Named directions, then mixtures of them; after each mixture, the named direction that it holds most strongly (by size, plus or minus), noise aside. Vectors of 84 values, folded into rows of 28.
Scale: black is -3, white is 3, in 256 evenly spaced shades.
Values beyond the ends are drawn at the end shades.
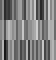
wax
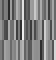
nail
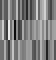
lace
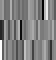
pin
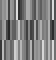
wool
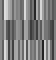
wax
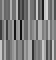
pin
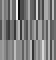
wool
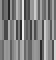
nail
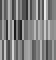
lace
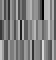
pin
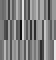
nail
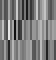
lace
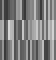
wax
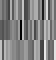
nail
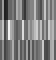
wax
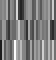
wool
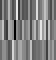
lace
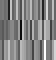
nail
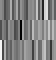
pin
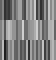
wax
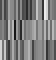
lace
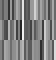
nail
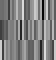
nail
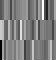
pin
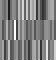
lace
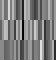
nail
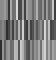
wool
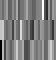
pin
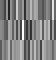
nail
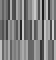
nail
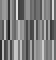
wool
